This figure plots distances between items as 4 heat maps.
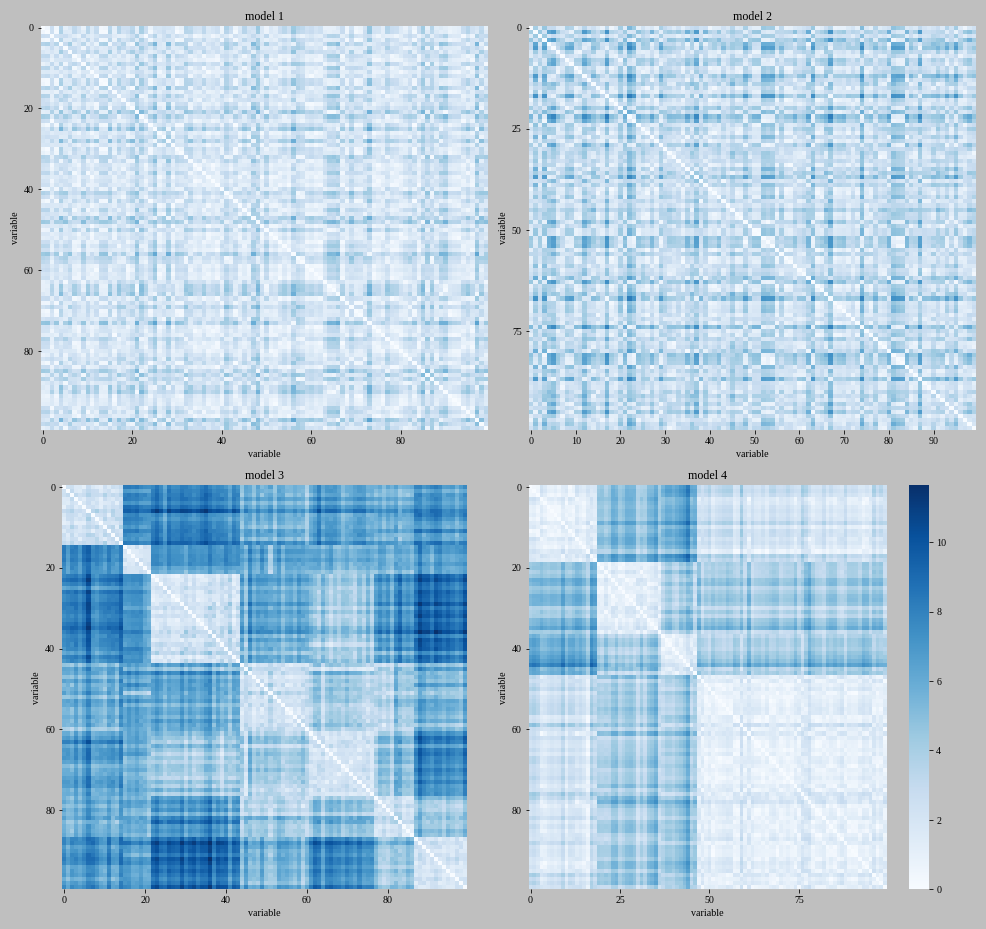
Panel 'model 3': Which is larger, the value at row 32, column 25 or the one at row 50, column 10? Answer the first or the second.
the second
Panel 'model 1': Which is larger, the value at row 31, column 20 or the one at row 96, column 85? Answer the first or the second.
the first
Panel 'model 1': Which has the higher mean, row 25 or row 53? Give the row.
25
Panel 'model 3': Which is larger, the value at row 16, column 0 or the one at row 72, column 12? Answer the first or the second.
the first
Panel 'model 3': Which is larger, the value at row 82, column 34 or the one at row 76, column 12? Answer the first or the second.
the first
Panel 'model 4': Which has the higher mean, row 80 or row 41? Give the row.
41
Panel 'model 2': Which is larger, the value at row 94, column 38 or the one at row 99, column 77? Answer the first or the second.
the second
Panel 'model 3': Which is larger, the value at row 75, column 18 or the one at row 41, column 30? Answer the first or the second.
the first
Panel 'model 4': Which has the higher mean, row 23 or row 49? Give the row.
23
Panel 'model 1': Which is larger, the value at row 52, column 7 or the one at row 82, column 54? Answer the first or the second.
the second
